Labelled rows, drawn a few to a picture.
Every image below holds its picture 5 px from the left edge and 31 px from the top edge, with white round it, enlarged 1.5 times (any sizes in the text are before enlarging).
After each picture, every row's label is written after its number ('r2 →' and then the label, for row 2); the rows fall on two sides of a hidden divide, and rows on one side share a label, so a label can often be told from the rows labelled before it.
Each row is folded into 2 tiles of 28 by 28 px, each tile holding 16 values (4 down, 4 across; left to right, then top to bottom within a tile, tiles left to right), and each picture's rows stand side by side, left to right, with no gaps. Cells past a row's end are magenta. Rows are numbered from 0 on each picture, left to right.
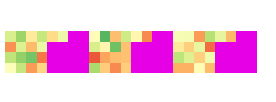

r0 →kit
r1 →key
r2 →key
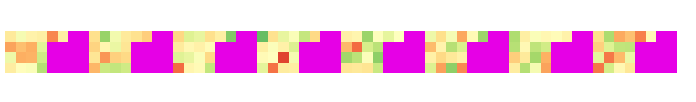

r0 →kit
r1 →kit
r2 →kit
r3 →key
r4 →kit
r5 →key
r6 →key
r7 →kit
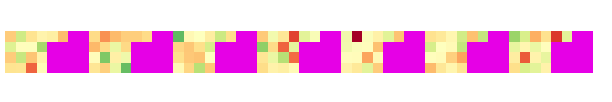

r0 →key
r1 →kit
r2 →key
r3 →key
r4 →key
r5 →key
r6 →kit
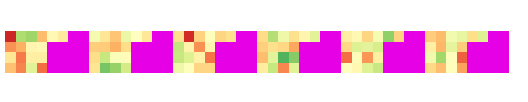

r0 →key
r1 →kit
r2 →key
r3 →kit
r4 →key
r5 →key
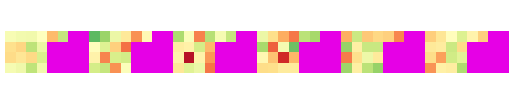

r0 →kit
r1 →kit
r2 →key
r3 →key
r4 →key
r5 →kit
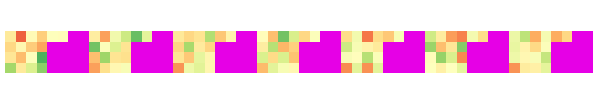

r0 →kit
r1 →key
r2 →kit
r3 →kit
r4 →kit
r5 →key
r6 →kit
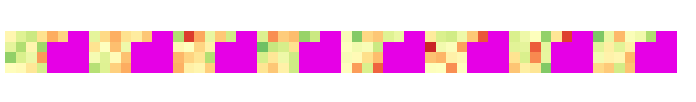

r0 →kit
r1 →key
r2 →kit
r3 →key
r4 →key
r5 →kit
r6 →kit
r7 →key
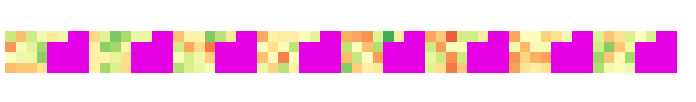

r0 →kit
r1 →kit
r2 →key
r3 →key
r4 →key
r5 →key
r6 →key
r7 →kit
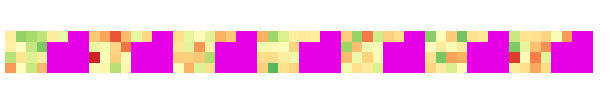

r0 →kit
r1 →key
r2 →kit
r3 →kit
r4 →key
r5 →key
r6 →key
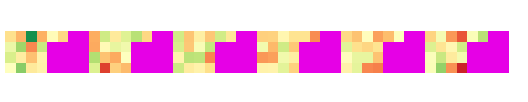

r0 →kit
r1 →key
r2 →key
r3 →key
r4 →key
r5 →key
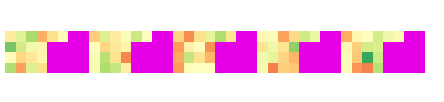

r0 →key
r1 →key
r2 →key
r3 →key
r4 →kit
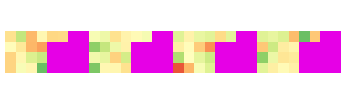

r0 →kit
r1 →key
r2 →kit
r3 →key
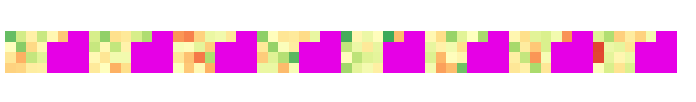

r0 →kit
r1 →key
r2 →key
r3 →kit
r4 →key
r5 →kit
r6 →key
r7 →kit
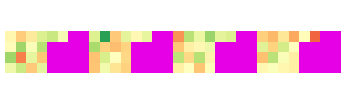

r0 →kit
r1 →key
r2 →kit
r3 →key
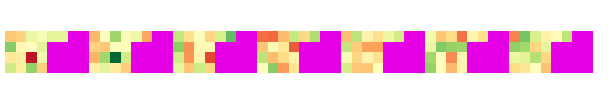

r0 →key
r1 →kit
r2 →key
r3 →kit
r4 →key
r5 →key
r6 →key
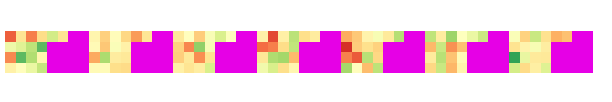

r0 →key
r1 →key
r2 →key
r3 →kit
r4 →kit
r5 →kit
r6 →kit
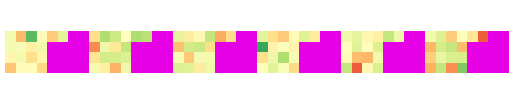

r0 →kit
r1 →kit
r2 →kit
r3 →key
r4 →key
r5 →kit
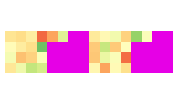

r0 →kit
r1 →key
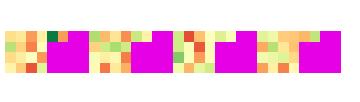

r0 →key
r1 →key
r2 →key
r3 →kit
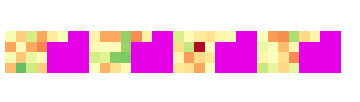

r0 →kit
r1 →kit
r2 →kit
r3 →key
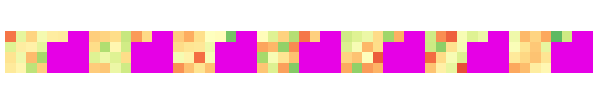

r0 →key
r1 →kit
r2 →key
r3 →kit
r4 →key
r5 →key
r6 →key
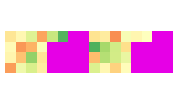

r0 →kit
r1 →key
